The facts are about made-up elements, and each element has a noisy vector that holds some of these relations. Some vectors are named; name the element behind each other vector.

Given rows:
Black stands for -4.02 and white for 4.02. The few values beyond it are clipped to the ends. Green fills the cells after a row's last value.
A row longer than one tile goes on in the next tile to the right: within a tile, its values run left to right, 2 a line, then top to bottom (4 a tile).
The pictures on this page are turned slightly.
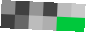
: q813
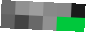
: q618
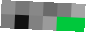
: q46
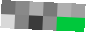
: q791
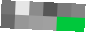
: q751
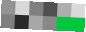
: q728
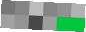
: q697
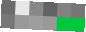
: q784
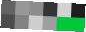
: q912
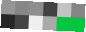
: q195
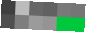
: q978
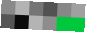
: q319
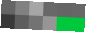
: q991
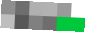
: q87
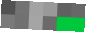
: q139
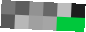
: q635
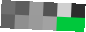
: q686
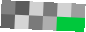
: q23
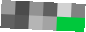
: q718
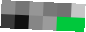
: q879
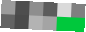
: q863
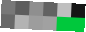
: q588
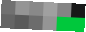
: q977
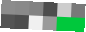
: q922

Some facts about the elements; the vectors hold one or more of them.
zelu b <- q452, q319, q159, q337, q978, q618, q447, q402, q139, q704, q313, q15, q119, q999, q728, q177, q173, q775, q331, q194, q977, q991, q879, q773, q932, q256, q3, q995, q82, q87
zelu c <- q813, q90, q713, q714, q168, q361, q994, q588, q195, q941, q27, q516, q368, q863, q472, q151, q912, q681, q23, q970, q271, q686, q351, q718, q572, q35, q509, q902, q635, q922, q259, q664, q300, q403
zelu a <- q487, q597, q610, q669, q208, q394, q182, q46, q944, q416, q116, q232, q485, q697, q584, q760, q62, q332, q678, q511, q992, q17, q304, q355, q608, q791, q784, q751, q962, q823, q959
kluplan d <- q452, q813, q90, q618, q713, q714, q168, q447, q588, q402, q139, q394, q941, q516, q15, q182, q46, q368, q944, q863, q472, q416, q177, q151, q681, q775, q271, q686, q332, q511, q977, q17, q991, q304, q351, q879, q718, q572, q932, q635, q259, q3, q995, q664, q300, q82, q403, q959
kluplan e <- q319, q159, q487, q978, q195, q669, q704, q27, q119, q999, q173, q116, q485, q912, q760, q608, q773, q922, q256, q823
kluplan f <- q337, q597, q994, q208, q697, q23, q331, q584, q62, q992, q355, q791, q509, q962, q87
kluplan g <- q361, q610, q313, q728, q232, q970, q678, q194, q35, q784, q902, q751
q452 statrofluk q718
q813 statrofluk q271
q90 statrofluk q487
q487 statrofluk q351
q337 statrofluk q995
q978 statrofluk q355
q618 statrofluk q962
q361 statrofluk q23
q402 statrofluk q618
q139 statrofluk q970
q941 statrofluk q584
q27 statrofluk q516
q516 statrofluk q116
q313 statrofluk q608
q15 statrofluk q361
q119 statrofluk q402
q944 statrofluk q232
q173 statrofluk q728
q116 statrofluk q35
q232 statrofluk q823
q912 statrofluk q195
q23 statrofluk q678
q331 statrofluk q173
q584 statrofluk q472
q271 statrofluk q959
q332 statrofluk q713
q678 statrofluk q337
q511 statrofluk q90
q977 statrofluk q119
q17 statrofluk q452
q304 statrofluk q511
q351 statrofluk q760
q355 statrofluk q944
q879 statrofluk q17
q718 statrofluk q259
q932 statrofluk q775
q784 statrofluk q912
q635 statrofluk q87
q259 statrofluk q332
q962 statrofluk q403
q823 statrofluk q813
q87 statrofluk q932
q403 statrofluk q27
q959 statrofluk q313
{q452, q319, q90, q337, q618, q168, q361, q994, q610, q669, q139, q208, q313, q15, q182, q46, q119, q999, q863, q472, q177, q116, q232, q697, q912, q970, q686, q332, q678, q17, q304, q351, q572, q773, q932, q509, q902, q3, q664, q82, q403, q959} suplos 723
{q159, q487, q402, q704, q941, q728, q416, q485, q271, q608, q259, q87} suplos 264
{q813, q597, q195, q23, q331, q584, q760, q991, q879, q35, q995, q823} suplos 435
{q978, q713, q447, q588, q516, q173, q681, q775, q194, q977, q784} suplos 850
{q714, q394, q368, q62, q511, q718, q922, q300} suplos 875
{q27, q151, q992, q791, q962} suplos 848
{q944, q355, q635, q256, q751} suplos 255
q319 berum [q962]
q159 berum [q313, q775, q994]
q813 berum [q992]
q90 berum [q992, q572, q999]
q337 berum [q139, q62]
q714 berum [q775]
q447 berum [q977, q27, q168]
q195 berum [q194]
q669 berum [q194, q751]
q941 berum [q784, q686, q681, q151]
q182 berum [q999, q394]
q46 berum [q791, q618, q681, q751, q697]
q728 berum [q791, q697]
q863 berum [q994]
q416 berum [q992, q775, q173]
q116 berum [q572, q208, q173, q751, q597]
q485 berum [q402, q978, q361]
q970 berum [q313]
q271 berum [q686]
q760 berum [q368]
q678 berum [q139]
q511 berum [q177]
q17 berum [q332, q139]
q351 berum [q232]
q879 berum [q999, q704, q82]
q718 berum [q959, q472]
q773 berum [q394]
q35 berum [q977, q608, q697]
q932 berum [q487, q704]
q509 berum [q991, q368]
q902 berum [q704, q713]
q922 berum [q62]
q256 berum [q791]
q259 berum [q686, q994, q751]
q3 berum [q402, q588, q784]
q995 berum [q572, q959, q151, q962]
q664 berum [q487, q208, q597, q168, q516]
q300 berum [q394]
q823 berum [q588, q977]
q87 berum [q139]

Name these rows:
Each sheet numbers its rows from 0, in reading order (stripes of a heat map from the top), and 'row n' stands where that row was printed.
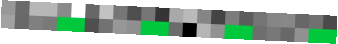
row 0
q337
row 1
q173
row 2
q116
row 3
q775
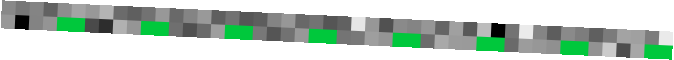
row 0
q416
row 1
q256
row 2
q394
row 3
q304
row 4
q610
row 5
q516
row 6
q194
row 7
q355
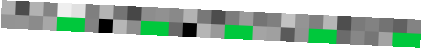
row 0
q509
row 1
q485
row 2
q669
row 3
q62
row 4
q944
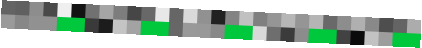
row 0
q151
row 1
q823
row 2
q313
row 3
q962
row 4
q760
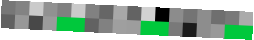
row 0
q331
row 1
q403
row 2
q511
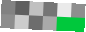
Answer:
q994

